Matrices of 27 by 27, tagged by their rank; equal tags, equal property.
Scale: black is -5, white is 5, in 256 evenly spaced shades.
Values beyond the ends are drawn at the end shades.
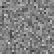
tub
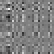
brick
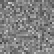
tub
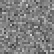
tub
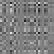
brick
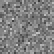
tub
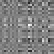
brick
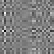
brick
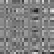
brick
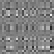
brick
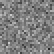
tub
